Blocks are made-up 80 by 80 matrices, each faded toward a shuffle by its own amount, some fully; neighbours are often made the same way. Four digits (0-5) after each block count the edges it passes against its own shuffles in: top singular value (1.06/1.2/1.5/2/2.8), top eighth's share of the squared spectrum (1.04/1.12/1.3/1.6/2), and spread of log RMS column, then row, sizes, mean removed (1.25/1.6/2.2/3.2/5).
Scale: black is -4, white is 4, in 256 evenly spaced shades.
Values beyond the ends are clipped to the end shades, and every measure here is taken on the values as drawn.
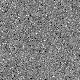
0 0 0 0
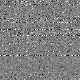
2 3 0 3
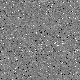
1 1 0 1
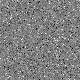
0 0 0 0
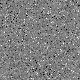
0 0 0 0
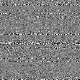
2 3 0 4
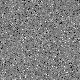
0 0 0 0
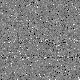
1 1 0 1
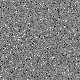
0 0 0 0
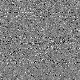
1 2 0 2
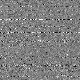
3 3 0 3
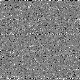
2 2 0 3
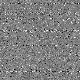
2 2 0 2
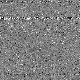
2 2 0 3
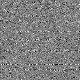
2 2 0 3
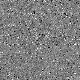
1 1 0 1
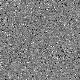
0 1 0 1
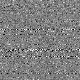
2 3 0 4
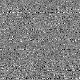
2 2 0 3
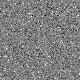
0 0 0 2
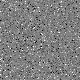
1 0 0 0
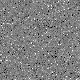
2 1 0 0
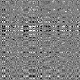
5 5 3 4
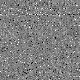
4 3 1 2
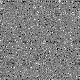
3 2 0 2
